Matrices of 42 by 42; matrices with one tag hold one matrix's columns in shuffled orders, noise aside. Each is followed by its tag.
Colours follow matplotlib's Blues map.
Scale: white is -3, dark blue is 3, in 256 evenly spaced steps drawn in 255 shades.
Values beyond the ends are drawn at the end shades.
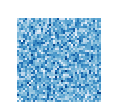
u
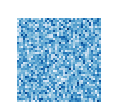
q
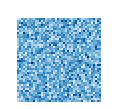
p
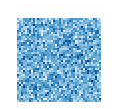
u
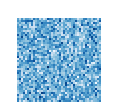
q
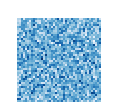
u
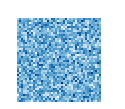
p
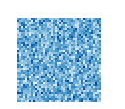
q
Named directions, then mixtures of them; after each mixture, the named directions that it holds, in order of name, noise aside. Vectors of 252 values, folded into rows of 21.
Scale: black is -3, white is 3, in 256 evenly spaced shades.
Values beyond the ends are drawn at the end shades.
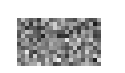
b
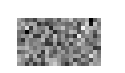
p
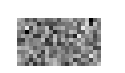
p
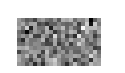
p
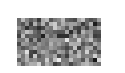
b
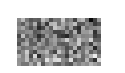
b, p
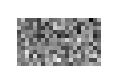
b, p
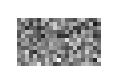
b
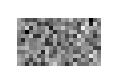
p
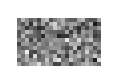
b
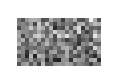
b, p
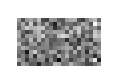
b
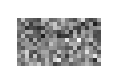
b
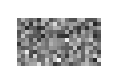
b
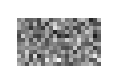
b, p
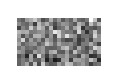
b, p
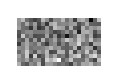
b, p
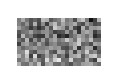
b, p
